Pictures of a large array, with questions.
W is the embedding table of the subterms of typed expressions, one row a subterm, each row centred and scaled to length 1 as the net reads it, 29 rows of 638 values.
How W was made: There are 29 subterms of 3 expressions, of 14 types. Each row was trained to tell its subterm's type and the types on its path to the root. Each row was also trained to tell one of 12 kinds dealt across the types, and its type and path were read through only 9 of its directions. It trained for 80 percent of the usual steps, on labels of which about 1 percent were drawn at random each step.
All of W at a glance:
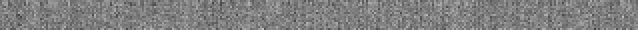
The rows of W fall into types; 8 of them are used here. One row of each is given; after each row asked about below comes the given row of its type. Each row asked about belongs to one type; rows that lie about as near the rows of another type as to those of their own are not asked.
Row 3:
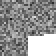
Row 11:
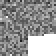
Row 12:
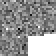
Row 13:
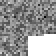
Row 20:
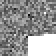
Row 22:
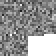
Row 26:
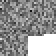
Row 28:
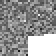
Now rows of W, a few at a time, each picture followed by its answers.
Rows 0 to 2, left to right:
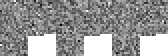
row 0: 12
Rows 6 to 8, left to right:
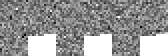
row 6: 3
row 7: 20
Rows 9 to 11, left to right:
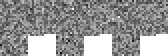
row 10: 28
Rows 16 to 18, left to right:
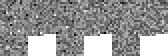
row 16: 3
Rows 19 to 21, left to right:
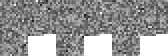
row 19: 28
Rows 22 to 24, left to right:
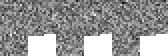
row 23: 11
